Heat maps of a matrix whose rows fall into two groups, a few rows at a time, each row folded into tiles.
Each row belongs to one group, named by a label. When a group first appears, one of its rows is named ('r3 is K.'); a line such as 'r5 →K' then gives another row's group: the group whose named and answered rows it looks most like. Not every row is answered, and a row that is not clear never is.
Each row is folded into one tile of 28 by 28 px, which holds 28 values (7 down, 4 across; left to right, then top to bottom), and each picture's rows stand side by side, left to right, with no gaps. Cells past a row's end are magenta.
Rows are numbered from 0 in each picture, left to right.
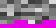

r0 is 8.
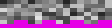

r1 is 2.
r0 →8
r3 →2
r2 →8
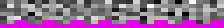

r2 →8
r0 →2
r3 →2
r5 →2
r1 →8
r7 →2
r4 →2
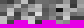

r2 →2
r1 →8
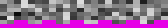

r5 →8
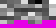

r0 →8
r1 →2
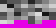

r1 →2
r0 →8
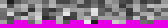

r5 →2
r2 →8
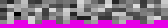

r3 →2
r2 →2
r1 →8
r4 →2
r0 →2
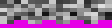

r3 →2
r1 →8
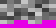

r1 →8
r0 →8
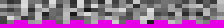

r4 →8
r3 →2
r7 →8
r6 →8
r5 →8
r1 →2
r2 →2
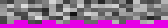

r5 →8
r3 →2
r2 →2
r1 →2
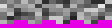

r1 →8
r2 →8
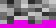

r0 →8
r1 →2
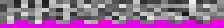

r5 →2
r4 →2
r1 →2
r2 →2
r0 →2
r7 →2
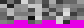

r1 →2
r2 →8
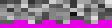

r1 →8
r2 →2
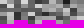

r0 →2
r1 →2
